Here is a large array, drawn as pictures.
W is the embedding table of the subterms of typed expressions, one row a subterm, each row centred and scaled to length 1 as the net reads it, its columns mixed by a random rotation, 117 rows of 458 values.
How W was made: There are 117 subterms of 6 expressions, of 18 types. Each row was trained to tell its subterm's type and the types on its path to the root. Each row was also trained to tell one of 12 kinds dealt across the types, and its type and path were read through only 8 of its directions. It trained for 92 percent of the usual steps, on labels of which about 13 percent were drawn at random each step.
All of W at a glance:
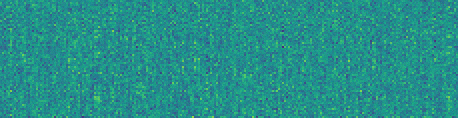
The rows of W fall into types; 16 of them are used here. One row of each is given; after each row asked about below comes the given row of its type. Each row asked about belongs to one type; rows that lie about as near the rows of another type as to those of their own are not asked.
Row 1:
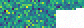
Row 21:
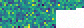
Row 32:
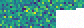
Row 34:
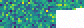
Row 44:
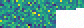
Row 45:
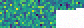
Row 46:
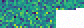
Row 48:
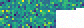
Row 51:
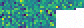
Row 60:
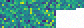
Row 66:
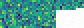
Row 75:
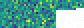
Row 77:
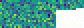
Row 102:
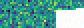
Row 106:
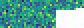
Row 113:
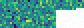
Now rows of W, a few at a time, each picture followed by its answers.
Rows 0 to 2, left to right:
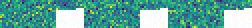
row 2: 21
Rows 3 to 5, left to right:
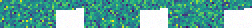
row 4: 113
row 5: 21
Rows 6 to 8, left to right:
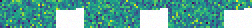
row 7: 113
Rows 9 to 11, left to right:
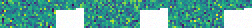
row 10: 75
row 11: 113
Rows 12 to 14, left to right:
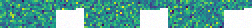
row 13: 46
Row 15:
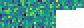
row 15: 21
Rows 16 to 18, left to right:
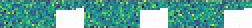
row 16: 1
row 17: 44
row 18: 66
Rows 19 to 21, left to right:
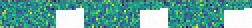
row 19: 106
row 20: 45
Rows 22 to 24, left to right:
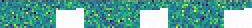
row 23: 66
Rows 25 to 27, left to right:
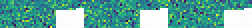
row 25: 113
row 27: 46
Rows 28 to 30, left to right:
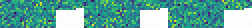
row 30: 48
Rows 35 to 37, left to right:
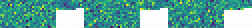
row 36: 102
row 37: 1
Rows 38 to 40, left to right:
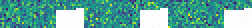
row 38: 45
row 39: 48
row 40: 45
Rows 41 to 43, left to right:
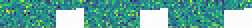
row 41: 51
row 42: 60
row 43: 60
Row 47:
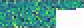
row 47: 46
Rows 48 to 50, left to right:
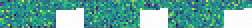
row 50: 66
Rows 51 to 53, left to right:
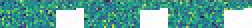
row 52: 66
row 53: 102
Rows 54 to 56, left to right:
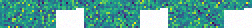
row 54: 45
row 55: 48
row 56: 1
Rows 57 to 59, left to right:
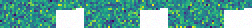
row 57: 34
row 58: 66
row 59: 21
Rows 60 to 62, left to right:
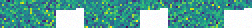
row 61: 34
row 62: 45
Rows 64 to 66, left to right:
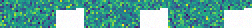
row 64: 32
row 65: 51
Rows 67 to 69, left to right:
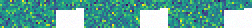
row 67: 60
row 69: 60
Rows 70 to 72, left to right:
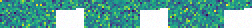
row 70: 21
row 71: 106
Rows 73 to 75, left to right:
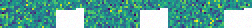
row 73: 102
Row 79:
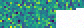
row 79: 77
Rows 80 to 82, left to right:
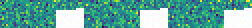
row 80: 1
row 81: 21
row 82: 77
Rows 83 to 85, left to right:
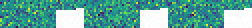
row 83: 75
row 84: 46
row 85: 51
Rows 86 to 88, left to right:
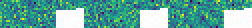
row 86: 44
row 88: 77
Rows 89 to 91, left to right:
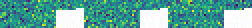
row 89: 66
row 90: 51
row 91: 51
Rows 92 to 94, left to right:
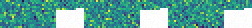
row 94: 44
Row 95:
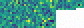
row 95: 75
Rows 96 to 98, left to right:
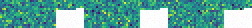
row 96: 102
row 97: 102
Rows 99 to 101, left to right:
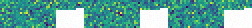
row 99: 1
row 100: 46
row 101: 1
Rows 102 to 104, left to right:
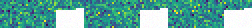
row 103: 106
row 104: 51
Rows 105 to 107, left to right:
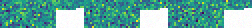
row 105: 102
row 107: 46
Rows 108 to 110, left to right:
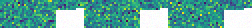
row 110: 106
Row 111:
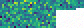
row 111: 45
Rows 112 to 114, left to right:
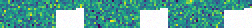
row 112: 106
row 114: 48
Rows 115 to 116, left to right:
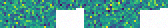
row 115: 113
